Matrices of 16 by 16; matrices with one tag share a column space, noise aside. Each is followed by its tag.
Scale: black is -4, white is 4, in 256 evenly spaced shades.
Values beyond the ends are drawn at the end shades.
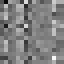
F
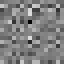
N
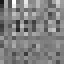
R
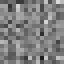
F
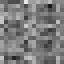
F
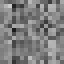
F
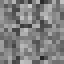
F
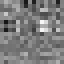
R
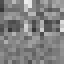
R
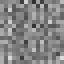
F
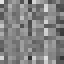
F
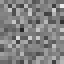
N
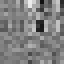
R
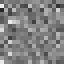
N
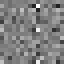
N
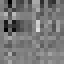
R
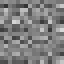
N
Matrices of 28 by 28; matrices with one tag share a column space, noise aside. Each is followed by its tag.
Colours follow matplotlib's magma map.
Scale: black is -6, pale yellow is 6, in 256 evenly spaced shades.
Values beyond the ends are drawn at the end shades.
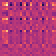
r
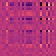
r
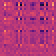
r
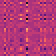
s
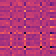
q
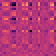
r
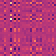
s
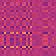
q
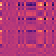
r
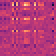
r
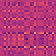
q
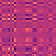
s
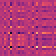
q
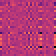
q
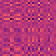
s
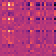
r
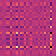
q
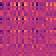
r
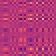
s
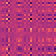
s
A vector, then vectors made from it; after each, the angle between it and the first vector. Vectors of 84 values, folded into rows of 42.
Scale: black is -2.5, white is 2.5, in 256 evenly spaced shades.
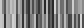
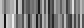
nearly parallel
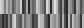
orthogonal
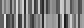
partly opposed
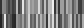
nearly opposite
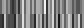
nearly opposite
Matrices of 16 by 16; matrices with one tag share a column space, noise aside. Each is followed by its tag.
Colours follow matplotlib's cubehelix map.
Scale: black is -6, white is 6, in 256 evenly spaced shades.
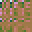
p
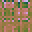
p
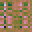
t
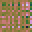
t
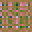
t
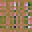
t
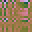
p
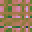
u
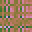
u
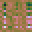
t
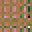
u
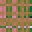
u
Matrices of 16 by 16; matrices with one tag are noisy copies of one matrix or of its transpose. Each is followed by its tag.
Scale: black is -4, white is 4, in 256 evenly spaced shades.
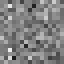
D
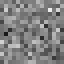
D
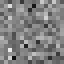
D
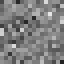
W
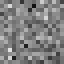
D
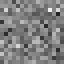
D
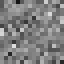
W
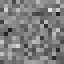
D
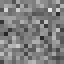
D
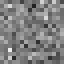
D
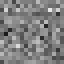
D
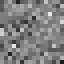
W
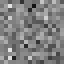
D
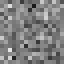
D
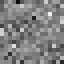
W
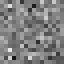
D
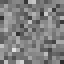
W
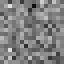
D
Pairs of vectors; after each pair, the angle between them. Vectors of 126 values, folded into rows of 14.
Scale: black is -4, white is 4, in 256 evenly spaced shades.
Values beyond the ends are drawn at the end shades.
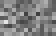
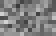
nearly parallel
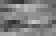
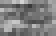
nearly opposite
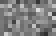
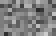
nearly opposite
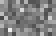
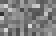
partly opposed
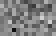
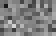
partly aligned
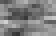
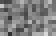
partly aligned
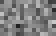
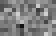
partly aligned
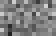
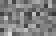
nearly opposite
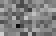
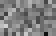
orthogonal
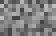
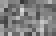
partly opposed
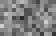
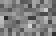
orthogonal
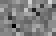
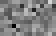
nearly parallel
